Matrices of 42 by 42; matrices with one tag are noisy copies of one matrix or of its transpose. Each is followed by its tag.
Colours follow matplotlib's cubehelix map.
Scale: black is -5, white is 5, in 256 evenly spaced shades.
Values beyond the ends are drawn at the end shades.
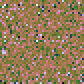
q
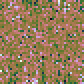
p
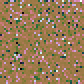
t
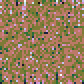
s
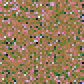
q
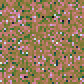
t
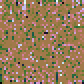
s
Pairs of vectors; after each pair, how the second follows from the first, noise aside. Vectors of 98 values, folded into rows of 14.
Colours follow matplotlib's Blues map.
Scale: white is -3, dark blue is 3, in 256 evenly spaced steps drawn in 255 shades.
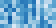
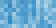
shrunk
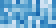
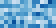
sign-scrambled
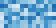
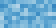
shrunk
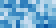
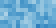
shrunk
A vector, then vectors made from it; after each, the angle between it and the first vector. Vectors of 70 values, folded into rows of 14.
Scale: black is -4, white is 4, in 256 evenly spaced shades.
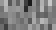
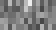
nearly opposite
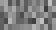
partly aligned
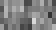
partly aligned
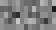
orthogonal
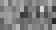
partly aligned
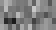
orthogonal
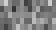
partly aligned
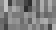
nearly parallel
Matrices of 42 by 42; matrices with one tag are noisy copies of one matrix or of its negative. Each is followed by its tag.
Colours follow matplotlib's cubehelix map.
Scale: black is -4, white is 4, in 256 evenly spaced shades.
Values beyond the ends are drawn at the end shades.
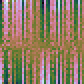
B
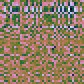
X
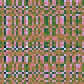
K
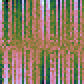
B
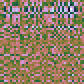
X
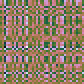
K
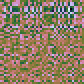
X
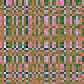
K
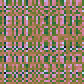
K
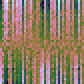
B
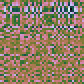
X
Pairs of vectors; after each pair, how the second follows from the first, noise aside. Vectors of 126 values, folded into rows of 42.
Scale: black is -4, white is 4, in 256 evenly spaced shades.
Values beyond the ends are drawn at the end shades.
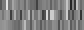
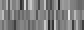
wrapped around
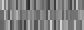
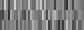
wrapped around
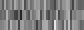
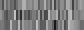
sign-scrambled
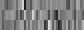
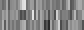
sign-scrambled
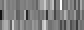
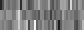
wrapped around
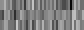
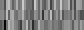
wrapped around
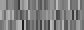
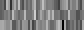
wrapped around
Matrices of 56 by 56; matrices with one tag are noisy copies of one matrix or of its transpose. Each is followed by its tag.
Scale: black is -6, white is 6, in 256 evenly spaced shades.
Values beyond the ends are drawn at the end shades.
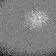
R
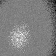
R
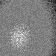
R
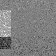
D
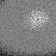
R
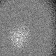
R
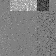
D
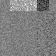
D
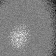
R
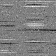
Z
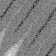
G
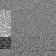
D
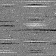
Z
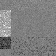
D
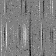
Z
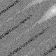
G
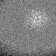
R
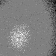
R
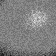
R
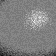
R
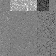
D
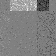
D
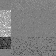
D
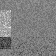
D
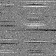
Z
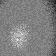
R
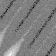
G
